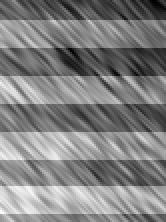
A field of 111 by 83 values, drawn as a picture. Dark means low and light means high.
The top right is the ninth with the lowest average. Values rise toward the bottom left. The ninth with the highest average is the bottom left. Horizontal stripes repeat 4 times down the table.
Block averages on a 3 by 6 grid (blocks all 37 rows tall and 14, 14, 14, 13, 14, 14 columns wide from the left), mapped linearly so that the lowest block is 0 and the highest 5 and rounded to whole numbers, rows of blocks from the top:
2 2 1 1 1 0 | 4 3 3 2 2 2 | 5 4 4 3 3 3
